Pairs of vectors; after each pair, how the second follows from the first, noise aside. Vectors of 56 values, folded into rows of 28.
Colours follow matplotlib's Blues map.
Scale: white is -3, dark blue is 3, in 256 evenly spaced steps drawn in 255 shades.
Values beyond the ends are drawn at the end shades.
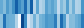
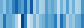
copied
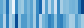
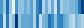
copied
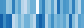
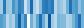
shuffled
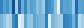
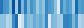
copied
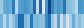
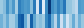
copied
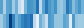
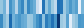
shuffled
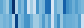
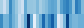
shuffled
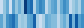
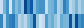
copied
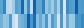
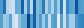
copied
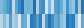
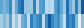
copied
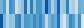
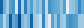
shuffled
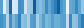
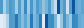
shuffled
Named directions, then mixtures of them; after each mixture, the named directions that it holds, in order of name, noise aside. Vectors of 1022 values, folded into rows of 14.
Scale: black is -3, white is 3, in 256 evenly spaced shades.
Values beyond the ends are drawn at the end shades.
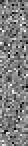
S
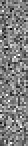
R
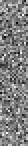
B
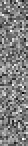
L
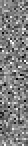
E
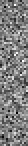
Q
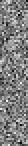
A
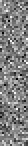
E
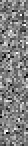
B, S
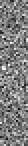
E, Q, R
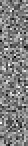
Q, R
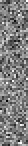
A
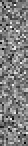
L, Q, R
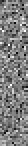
S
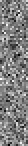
A, R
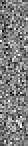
R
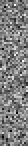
Q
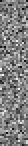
A, B, E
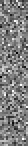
L, S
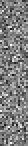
L, R
